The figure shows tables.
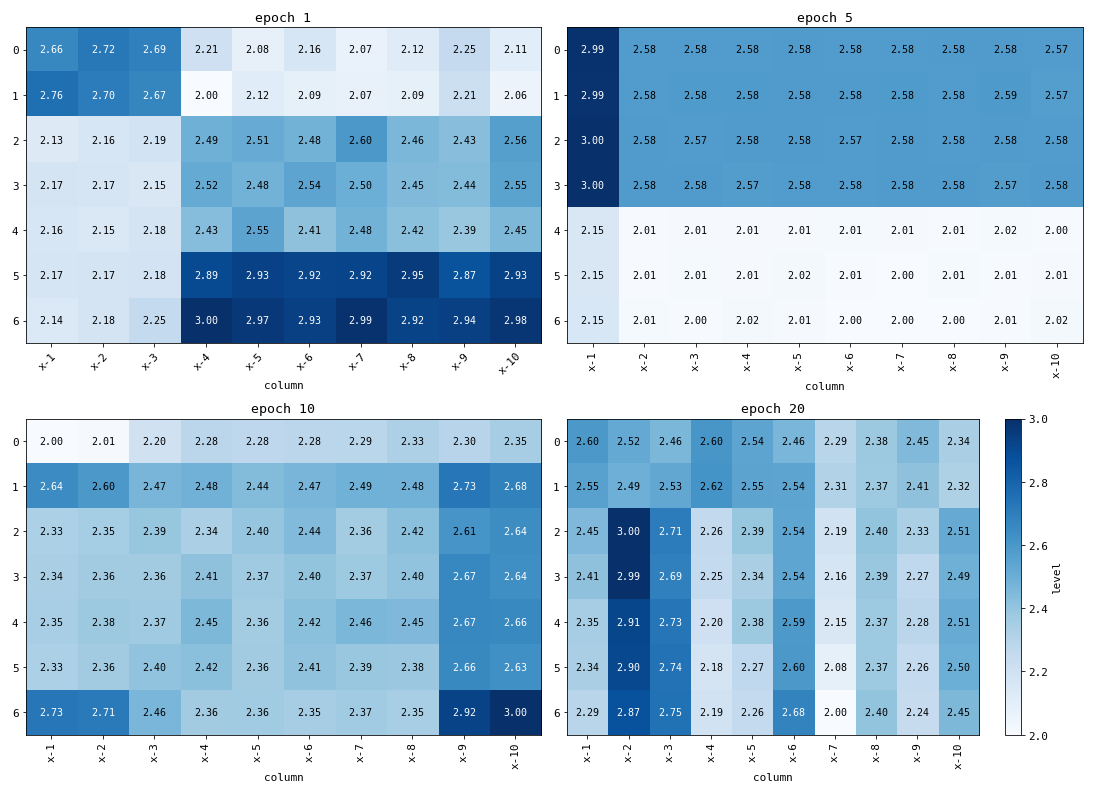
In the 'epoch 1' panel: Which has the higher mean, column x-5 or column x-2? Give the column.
x-5
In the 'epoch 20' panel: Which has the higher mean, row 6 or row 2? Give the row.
2
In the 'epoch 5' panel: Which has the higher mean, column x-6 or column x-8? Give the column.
x-8
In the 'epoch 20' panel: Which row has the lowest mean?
6
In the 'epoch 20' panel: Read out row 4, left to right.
2.35 2.91 2.73 2.20 2.38 2.59 2.15 2.37 2.28 2.51
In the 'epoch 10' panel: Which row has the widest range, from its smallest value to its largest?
6
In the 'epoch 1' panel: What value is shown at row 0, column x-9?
2.25
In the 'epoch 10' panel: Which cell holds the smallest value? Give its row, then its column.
0, x-1
